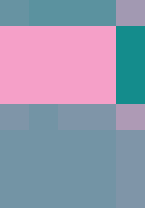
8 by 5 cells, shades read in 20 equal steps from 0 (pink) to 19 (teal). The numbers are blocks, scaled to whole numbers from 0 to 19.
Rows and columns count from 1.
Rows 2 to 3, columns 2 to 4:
0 0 0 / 0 0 0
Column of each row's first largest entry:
2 5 5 5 2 1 1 1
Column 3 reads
13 0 0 0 10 11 11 11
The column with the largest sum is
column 5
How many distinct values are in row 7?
2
